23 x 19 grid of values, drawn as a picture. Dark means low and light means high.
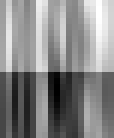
Ninth with the highest average: top right. Seam: horizontal, 50% of the way down, the top part higher. Average level on the scale: 50%. Grain: streaks running down.
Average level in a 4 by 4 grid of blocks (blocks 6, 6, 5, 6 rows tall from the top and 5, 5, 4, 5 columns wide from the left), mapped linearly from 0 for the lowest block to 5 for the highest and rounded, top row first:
3 4 3 5
3 3 3 4
0 1 0 2
0 1 0 2
